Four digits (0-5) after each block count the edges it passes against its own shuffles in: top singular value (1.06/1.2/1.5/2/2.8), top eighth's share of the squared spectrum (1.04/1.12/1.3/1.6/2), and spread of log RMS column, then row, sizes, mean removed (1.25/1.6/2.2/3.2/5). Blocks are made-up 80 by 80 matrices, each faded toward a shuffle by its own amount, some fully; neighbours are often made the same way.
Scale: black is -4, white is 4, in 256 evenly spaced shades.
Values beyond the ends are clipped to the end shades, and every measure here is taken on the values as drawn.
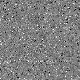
3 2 0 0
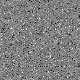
2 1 0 1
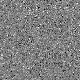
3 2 0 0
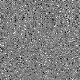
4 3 1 1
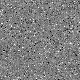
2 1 0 0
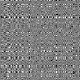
5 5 3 3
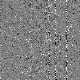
2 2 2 0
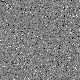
0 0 0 0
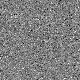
0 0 0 0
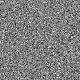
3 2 0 1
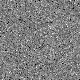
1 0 0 0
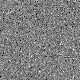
0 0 1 0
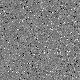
0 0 0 0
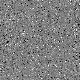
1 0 1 0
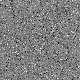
0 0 0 0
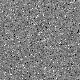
0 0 1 0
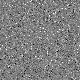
0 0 0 0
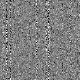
2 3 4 0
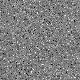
0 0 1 0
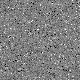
0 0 0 0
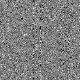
1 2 2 0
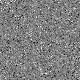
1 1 0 0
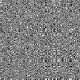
4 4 2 2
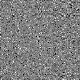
3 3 1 1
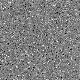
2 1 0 0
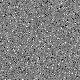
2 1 0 0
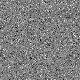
3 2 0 0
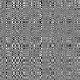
5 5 4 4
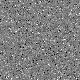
1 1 0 0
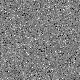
1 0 0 0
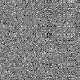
4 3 2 2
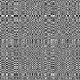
5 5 4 4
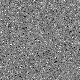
2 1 0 0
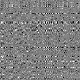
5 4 2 3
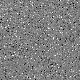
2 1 0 0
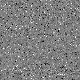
2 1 0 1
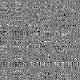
4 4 1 3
